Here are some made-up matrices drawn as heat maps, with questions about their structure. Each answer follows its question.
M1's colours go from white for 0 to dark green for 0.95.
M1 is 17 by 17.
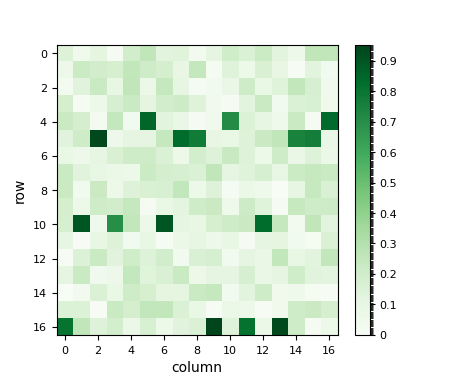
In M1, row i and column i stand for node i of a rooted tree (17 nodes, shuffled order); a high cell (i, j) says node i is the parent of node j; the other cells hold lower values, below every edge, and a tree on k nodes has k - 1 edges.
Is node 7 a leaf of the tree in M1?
yes
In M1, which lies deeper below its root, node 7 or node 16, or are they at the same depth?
node 7
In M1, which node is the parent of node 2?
5
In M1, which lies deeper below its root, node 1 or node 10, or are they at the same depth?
node 1
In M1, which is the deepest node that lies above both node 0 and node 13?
16
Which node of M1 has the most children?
5
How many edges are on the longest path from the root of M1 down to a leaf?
2
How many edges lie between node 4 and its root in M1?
0
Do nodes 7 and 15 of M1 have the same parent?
yes
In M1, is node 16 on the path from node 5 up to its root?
no
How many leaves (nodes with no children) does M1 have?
13
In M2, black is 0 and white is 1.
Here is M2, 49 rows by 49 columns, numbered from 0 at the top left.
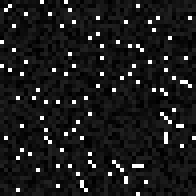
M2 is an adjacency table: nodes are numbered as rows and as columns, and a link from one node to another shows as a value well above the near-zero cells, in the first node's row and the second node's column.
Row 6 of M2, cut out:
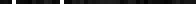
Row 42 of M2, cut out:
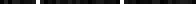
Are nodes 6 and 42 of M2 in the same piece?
no
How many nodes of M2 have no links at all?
1
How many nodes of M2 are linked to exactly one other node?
9
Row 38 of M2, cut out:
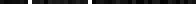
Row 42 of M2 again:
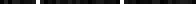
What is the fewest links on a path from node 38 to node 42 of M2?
3
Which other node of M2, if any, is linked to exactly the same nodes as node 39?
none
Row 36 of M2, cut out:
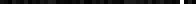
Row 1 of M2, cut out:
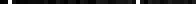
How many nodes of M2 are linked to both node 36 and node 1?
0
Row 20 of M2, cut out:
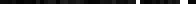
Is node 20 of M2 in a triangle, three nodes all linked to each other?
no
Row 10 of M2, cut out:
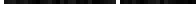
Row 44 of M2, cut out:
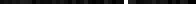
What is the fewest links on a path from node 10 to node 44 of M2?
6
